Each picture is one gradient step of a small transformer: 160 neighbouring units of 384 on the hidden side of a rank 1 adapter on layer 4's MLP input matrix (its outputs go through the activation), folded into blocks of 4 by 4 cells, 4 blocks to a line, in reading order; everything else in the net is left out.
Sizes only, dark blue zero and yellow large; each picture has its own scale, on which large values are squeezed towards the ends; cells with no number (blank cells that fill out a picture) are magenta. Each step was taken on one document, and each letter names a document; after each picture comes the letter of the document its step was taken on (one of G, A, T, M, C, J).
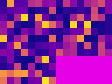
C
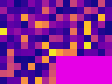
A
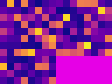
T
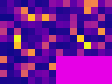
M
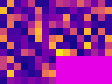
T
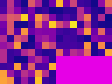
C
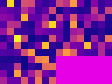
C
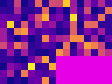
M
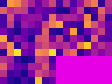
T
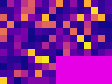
C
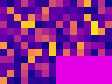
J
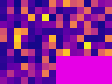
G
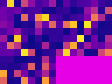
C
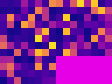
T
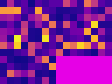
M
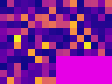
C
